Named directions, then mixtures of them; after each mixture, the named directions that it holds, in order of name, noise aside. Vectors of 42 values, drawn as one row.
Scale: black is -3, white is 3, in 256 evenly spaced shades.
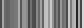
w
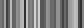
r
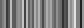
r, w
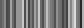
r, w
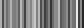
r, w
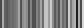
w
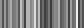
r, w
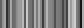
r, w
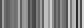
w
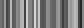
r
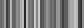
r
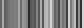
w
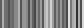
w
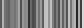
w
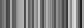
r, w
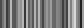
r, w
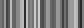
r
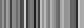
r, w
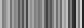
r, w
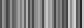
r, w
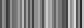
r, w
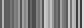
w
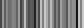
r, w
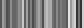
r, w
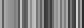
w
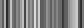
r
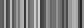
r
